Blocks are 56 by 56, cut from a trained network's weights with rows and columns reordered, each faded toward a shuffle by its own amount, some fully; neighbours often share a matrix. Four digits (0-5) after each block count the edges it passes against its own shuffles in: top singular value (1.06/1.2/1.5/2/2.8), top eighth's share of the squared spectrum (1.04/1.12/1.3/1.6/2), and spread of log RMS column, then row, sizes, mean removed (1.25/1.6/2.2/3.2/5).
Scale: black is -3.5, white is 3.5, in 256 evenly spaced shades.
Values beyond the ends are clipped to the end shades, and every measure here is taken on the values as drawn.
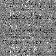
3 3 2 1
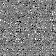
2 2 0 0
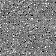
1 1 1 0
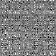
3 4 3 1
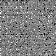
2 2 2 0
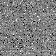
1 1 0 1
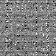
3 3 3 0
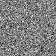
1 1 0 0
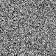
2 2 1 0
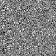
3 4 2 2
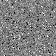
1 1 0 0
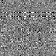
3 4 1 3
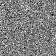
0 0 0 0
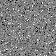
0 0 0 0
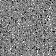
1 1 0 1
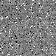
1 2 1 0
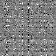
3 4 3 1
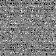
3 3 2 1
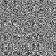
4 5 2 2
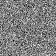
2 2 0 0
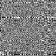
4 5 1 3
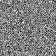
2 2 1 0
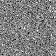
1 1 0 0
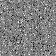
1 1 0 0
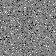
0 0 0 0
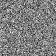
1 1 0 0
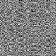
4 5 2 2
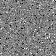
0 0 0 0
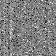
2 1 0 0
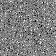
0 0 0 0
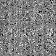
2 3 0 2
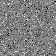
0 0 0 0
